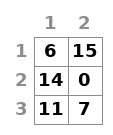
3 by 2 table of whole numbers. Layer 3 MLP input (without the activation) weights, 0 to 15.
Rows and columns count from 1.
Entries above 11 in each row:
1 1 0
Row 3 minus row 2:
-3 7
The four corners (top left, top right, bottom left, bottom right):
6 15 11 7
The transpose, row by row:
6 14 11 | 15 0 7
